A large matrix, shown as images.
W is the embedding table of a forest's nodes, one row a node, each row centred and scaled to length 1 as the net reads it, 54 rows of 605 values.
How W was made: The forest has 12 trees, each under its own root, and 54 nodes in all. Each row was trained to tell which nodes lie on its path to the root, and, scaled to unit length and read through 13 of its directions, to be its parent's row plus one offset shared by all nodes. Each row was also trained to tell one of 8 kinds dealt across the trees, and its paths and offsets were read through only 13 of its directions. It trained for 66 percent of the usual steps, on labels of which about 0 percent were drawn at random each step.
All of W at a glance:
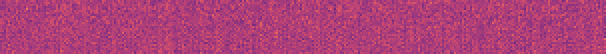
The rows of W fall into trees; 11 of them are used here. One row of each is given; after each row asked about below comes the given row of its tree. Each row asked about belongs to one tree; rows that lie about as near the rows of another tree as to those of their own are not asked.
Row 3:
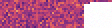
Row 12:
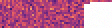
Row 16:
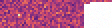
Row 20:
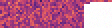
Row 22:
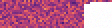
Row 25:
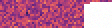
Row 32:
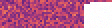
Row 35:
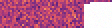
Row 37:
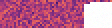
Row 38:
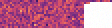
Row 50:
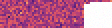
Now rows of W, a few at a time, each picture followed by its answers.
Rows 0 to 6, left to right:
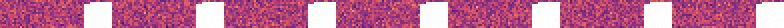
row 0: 38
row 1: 3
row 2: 32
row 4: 50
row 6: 25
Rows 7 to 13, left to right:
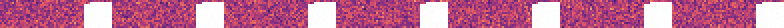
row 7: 22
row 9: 16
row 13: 25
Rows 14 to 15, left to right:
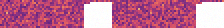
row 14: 16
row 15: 22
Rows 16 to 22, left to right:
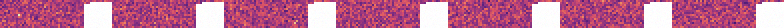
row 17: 35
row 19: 35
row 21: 12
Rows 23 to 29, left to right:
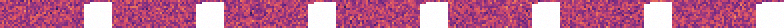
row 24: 35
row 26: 3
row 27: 12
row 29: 50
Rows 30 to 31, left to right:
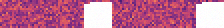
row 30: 50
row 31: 25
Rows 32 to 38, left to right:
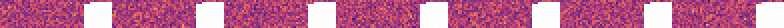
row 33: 37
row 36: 37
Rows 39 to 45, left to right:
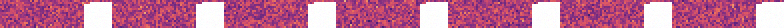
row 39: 12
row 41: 16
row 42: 3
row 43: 50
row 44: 16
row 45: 25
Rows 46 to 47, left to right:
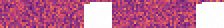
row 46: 12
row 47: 22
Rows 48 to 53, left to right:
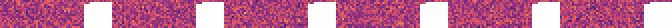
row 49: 16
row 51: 32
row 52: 25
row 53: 35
